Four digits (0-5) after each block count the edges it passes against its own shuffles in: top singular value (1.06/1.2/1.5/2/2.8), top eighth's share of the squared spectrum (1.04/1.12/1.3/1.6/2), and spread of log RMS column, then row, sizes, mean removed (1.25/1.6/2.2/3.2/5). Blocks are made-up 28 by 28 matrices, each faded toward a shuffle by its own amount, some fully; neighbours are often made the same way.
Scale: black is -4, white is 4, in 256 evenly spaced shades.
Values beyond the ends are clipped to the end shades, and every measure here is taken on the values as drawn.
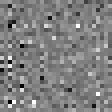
3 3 1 0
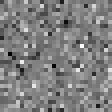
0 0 0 0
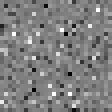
0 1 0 0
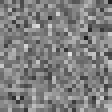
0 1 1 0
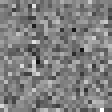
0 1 1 0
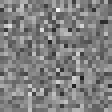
0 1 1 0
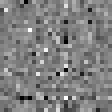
3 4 1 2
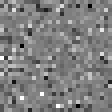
2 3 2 0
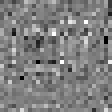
3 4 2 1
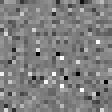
1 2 0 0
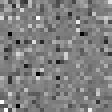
2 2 1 0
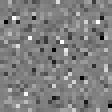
0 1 0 0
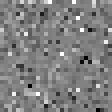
1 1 0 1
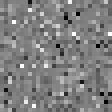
1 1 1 0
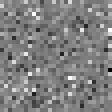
0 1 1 0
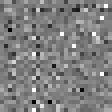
3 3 1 1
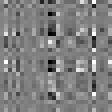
4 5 3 3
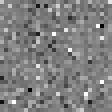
0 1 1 0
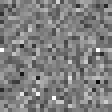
0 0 0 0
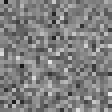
0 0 0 0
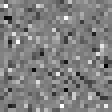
1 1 0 0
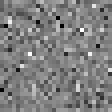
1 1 0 0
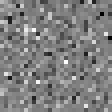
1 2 0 0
